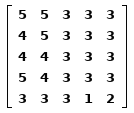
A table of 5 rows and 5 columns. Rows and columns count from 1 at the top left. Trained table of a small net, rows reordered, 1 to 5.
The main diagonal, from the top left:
5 5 3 3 2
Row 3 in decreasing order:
4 4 3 3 3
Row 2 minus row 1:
-1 0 0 0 0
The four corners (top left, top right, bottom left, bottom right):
5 3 3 2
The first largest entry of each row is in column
1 2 1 1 1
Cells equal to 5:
4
